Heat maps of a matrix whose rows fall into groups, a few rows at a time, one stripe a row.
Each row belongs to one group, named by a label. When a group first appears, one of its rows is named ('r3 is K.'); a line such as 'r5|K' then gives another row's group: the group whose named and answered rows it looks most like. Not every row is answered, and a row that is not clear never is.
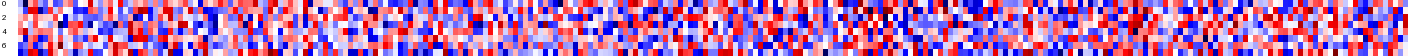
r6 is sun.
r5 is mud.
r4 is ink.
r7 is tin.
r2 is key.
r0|tin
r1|mud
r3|ink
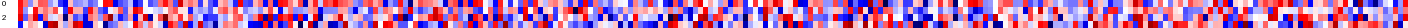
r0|key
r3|sun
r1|ink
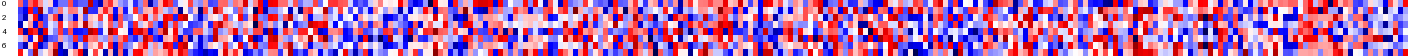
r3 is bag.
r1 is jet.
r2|tin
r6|tin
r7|ink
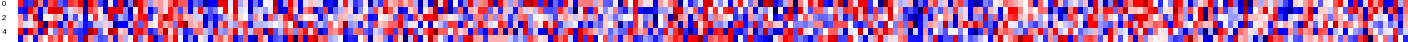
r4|mud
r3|key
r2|mud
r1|sun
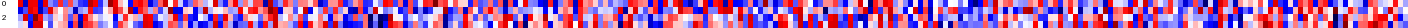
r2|bag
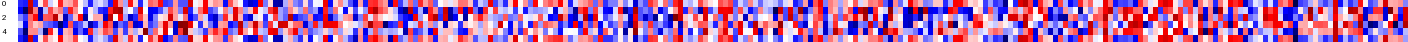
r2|sun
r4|tin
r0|jet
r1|sun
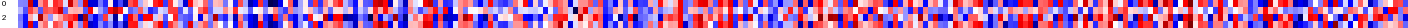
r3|jet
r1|sun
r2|jet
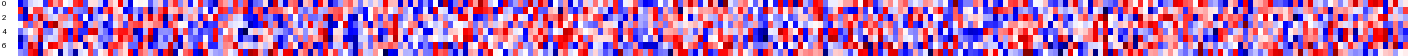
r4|bag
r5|bag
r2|jet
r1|key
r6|sun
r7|tin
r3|ink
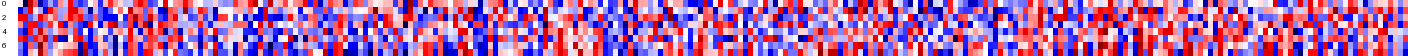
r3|mud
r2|ink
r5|ink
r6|jet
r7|jet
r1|sun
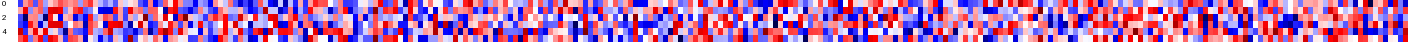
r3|sun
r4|key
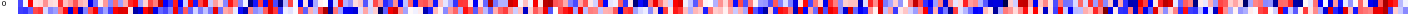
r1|bag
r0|jet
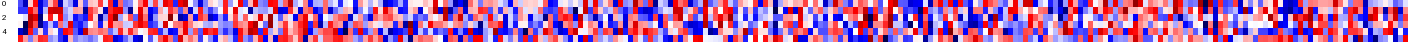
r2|mud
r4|tin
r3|mud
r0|tin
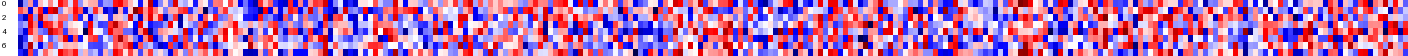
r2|jet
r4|sun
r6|sun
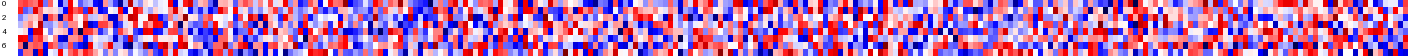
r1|ink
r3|jet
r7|bag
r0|key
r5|ink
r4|bag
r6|key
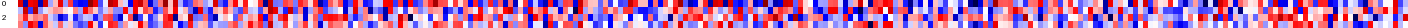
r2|key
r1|bag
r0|mud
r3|mud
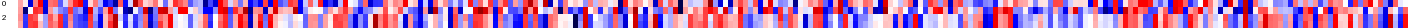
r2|key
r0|ink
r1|key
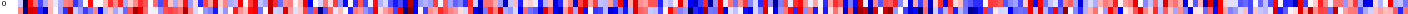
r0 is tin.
